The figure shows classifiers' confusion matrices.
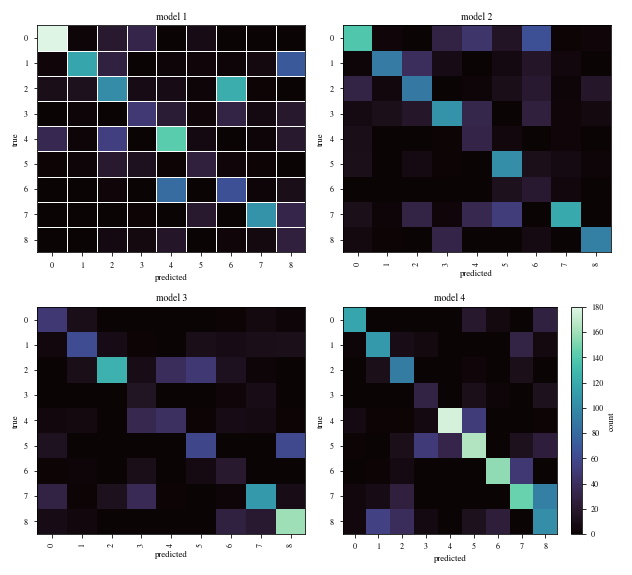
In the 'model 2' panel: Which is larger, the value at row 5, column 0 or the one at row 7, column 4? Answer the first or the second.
the second
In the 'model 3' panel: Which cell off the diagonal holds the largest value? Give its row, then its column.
5, 8
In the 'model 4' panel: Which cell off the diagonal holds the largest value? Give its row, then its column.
7, 8
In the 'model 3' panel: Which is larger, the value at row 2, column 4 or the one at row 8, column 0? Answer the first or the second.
the first
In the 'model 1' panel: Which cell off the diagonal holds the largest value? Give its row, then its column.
2, 6
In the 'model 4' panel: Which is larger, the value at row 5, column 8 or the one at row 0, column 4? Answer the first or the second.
the first
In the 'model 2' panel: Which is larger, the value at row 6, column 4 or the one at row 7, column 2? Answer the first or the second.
the second
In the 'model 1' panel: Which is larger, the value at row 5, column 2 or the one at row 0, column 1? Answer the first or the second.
the first
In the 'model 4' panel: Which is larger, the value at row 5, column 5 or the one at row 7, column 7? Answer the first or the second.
the first
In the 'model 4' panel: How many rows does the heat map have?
9
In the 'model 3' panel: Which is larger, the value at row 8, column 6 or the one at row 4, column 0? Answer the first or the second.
the first
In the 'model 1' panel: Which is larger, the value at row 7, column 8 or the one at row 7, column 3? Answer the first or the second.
the first
